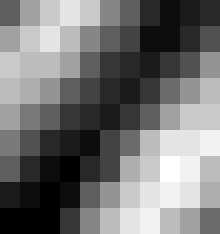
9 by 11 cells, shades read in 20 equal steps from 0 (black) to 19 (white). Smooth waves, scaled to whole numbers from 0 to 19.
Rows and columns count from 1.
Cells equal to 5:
4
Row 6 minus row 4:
-5 -7 -8 -5 -4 2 6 10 9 6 4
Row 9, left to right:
0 0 0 4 10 14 17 18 14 12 8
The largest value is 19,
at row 7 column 9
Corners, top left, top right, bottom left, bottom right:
7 3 0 8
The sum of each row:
92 91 92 92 90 100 98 102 97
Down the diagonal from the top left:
7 15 14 7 3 5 13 17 14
